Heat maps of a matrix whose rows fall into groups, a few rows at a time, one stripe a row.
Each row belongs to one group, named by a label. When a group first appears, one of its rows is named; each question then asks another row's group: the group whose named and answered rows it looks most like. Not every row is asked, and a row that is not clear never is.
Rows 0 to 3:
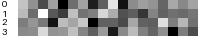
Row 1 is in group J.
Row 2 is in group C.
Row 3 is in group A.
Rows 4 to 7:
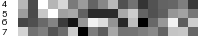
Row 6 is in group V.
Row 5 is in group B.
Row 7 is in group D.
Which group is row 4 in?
J
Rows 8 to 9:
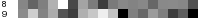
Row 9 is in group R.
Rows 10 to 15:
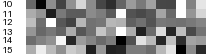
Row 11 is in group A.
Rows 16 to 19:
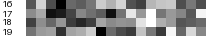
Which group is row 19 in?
C
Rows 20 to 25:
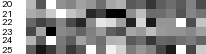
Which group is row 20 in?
J
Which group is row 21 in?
B
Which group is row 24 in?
J
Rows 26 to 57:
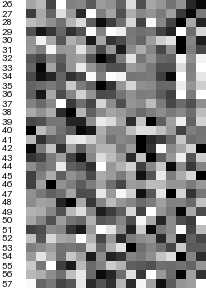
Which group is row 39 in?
V
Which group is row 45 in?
D
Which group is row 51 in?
V
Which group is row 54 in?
B
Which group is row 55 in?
J
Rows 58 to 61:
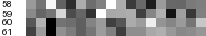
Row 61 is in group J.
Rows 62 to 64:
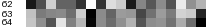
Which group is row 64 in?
D
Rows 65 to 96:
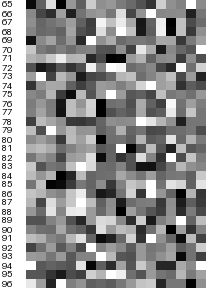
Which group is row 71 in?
B
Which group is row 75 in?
J
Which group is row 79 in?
J
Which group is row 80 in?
C
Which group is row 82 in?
C
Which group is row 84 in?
J
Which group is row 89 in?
V
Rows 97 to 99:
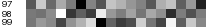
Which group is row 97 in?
R
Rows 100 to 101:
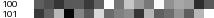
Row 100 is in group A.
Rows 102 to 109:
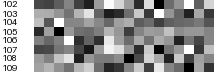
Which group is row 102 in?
V
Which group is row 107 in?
V
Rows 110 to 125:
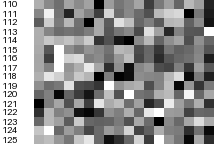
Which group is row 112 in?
R
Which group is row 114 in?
B
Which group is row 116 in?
J
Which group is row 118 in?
B
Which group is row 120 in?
A
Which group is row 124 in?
R
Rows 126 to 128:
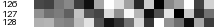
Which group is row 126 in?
V
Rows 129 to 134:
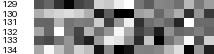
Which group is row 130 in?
B
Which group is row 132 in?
J
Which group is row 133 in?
V
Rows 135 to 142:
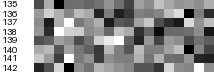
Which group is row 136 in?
B
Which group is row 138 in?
J
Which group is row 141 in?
D
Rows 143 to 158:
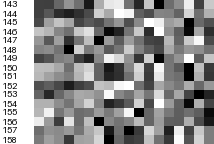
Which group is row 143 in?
V
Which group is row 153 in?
A
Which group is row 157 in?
C
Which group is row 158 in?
C
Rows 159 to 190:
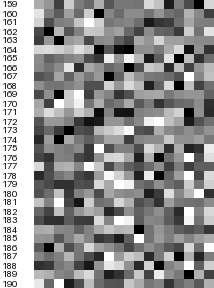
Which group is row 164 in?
B
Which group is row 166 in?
C
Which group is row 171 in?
B
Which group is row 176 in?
V
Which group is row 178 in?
V
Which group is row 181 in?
J
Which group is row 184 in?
R
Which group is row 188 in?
V
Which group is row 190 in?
J
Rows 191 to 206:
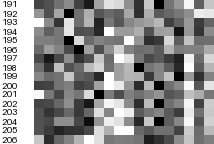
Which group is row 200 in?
V
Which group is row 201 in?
D
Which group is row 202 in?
V
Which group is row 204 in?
V
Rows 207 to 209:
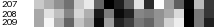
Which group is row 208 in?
B
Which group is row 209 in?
B
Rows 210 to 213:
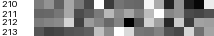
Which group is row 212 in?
C
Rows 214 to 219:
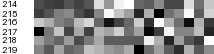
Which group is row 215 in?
V
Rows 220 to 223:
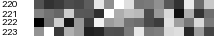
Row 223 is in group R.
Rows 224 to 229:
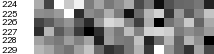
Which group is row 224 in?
J
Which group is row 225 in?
C
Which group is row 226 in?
V
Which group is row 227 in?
A
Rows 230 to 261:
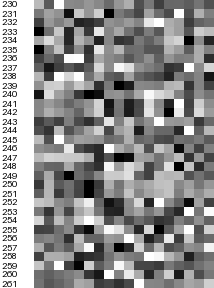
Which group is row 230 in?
J
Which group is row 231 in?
C
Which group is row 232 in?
A
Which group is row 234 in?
B
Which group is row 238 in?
J
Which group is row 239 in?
B
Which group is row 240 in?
A
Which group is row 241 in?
C
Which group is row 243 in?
A
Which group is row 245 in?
J
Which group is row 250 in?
A
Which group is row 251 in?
A
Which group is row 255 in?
V
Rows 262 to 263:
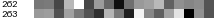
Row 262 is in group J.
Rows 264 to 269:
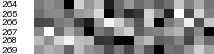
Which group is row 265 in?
C
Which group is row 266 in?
V
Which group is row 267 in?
R
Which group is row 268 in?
B
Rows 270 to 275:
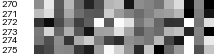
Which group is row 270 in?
R
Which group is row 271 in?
R
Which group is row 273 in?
R
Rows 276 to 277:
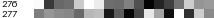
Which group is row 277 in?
C
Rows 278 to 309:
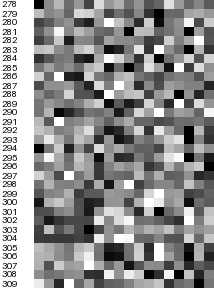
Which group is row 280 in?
V
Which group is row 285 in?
C
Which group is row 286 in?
J
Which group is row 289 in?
C
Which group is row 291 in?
J
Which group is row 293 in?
B
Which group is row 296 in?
D
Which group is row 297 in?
D
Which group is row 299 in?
A
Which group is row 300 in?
A
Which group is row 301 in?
V
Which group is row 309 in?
D
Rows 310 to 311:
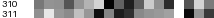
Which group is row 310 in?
C
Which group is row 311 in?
B
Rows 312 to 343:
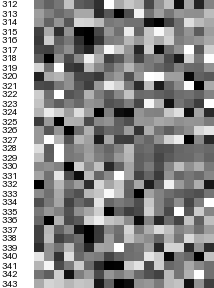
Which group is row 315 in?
A
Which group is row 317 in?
V
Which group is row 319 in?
J
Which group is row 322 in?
J
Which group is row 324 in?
B
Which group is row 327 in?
B
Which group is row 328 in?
J
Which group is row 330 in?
C
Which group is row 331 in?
J
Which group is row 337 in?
A
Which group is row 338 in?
A
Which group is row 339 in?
R
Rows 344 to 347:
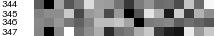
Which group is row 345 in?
C
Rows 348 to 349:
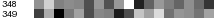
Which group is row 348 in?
R
